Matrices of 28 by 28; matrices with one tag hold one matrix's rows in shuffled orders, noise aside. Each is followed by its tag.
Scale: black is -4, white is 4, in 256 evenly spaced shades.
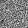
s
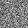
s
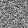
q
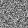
q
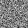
q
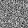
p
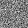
p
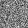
s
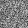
s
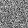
p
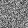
p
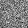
s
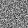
p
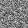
q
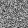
q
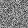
p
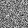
s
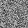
q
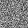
p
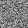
q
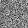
s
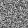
q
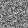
q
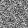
q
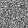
p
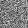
s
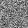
q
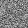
q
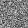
q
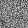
s
